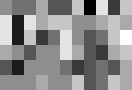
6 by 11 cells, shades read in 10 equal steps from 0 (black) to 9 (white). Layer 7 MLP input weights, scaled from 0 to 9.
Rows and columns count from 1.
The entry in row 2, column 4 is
6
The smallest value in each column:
3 1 3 2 3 3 2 0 2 2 6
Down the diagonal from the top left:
5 1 7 5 5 5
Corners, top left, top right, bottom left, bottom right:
5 7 5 6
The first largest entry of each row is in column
9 1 11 6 11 7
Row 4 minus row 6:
1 0 -2 -1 0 3 -1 0 -2 -1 1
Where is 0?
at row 1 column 8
